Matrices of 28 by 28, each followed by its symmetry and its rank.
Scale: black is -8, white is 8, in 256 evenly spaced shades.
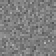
neither, full rank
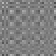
symmetric, rank two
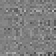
neither, rank five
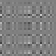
neither, rank one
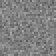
neither, full rank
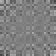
symmetric, rank two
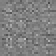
neither, rank five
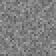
neither, full rank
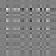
neither, rank one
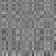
neither, rank two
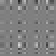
neither, rank one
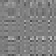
neither, rank two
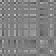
symmetric, rank two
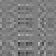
neither, rank two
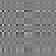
neither, rank one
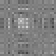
symmetric, rank two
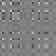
symmetric, rank two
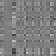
neither, rank two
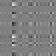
neither, rank one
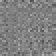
neither, rank five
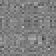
neither, rank five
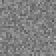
neither, full rank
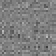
neither, rank five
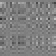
neither, rank two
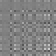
symmetric, rank two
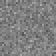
neither, full rank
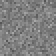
neither, full rank
